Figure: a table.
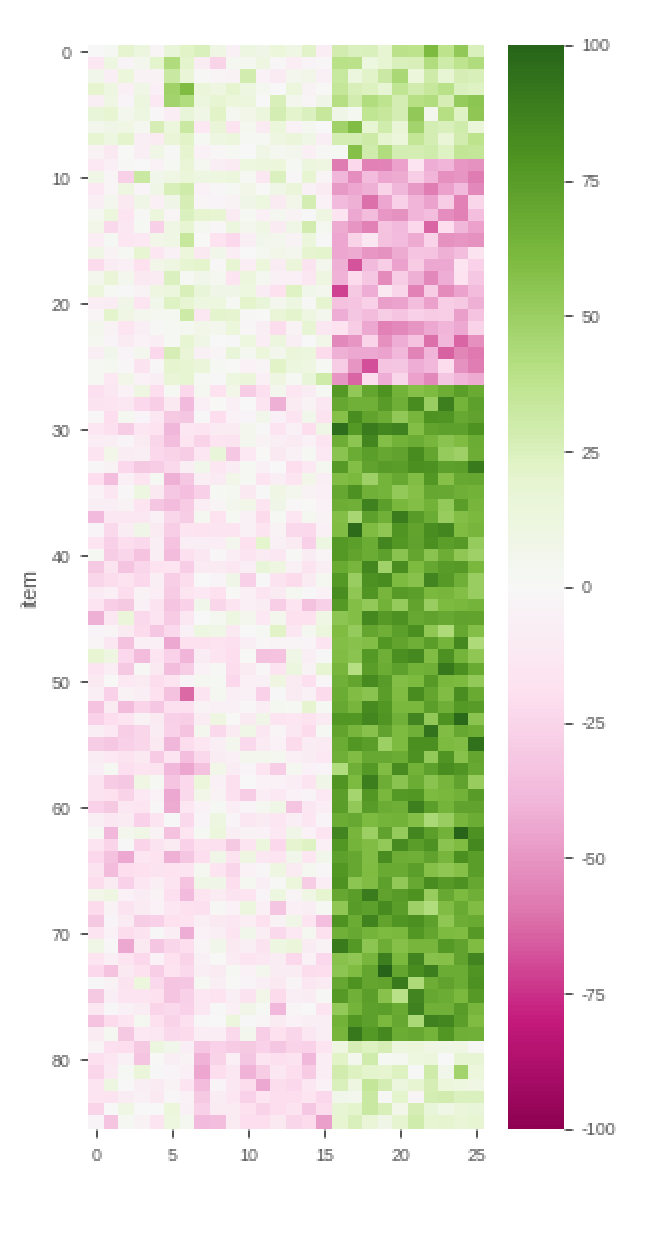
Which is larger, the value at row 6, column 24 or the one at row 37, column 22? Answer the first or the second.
the second
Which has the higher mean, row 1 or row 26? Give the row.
1
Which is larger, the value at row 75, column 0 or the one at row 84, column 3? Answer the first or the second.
the second
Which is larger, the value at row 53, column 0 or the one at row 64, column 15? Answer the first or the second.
the second
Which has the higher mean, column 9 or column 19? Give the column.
19
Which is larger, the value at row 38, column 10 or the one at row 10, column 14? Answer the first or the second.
the second
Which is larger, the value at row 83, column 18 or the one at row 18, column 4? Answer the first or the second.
the first
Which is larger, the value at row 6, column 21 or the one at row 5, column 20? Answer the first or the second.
the first
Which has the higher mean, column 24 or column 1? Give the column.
24
